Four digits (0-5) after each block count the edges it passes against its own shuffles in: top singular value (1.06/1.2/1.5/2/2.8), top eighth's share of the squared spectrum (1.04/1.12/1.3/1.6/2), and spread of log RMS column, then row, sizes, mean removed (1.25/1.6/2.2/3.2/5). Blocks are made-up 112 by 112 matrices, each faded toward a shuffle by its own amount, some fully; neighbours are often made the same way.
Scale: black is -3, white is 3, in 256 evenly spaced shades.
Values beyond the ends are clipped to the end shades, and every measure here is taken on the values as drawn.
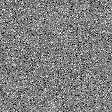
1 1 0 0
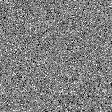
3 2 0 0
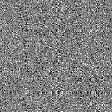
4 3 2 2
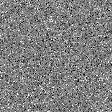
1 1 0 0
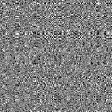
5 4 3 3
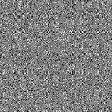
4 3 2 2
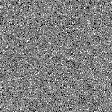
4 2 1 1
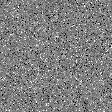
1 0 1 0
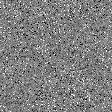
2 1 1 0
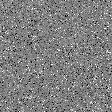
0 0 0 0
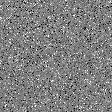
0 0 0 0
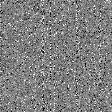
2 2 3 0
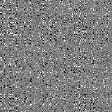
4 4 3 2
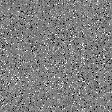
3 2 1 1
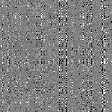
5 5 4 3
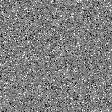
3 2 0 0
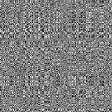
5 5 4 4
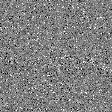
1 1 0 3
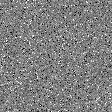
0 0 0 0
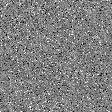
0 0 0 0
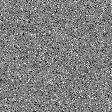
0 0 0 0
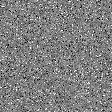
0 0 0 0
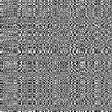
5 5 4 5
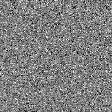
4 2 1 1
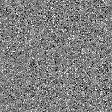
3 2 1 1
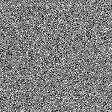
3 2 0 1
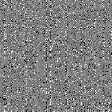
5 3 3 2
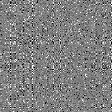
5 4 3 2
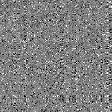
4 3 2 2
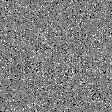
3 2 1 0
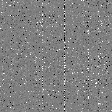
3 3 2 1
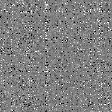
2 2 3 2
